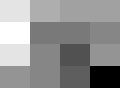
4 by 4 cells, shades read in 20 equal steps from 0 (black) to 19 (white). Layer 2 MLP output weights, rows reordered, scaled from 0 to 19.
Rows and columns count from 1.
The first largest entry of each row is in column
1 1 1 1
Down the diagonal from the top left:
17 9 6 0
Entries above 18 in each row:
0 1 0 0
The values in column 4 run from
0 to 12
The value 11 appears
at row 3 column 4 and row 4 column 1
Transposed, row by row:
17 19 17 11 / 13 9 10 10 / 12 9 6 7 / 12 10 11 0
